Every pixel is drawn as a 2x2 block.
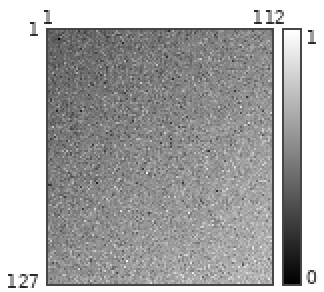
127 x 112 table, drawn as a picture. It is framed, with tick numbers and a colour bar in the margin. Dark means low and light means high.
Neither half mirrors the other. The histogram is bell-shaped. Fine speckle covers the field. The field climbs toward the bottom right. No single row or column stands out from its neighbours.
